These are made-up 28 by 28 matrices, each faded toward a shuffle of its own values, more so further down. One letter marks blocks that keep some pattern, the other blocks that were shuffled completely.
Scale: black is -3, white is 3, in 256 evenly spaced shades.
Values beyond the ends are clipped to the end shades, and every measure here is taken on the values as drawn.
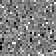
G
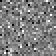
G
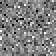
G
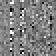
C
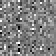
C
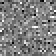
G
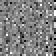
C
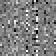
C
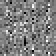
C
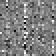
C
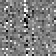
C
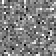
G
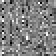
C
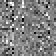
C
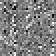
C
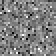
G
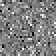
G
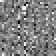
C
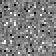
G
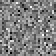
G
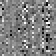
C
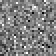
G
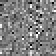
C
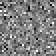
G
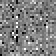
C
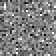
G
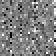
C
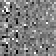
C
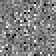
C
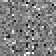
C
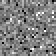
G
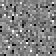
G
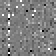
C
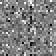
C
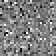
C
